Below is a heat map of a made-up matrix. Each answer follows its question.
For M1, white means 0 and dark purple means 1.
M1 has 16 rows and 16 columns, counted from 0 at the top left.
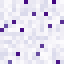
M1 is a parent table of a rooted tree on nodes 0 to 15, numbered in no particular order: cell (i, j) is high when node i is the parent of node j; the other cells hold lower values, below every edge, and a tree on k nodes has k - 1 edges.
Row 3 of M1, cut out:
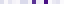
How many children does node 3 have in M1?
2
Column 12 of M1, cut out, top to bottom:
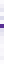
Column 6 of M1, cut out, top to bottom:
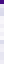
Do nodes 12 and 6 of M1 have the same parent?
no
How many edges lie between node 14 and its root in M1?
3
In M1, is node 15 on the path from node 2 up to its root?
yes
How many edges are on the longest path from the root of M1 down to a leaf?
4
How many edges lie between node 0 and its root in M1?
1
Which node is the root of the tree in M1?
7
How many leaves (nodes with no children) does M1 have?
8
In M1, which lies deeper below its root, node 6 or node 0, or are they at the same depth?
node 6
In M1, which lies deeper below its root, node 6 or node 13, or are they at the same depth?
the same depth
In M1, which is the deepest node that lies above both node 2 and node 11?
5
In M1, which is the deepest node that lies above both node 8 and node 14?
5
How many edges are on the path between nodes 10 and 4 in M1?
7
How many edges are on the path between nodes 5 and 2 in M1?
2
